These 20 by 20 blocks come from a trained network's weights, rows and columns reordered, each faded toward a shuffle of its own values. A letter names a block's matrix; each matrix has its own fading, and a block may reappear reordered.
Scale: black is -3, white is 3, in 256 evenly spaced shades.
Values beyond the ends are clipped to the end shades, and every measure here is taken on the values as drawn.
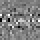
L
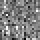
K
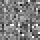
K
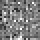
K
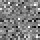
L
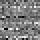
L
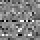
L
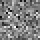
K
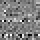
L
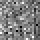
K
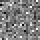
K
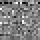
L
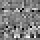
L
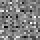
L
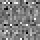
L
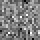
K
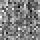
K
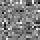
L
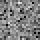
K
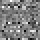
L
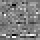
L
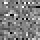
L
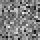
K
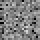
K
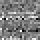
L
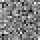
K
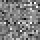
K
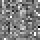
K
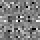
L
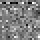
L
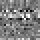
L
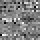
L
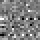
L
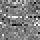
L
